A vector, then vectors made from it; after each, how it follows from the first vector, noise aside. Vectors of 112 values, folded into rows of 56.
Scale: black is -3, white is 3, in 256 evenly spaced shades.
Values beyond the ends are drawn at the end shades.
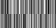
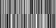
reversed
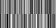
reversed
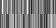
wrapped around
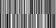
reversed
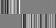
partly zeroed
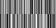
reversed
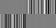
partly zeroed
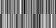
wrapped around
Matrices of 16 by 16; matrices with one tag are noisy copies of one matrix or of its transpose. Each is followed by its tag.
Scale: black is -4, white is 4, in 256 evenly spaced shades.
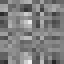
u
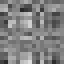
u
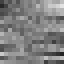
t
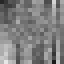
t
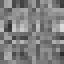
u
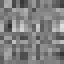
u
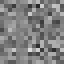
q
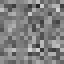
q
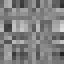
u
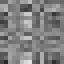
u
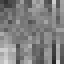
t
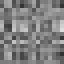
u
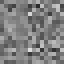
q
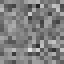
q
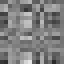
u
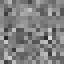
q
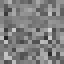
q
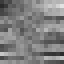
t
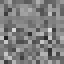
q
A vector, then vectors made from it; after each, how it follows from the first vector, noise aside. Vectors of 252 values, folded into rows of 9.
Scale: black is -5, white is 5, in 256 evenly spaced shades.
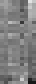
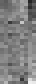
negated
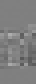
partly zeroed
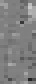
partly zeroed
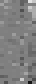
partly zeroed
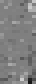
partly zeroed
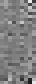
sign-scrambled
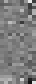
sign-scrambled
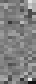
sign-scrambled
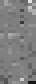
partly zeroed
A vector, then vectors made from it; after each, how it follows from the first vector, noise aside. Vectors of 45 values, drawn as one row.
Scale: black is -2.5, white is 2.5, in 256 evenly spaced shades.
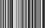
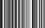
reversed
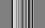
partly zeroed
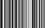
reversed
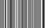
partly zeroed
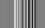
partly zeroed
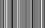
partly zeroed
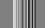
partly zeroed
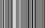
partly zeroed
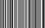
partly zeroed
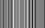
partly zeroed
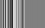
partly zeroed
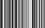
reversed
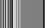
partly zeroed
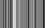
partly zeroed
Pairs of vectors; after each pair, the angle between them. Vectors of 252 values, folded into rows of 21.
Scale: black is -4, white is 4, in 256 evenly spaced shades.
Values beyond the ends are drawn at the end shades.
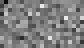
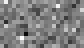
partly opposed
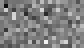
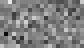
partly opposed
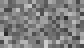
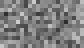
orthogonal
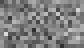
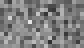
partly opposed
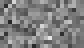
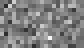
nearly parallel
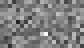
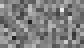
partly opposed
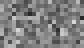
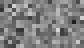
nearly opposite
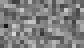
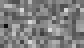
nearly parallel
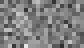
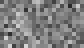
nearly parallel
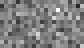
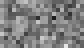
partly opposed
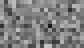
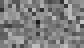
orthogonal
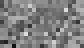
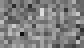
partly opposed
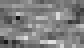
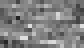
nearly parallel
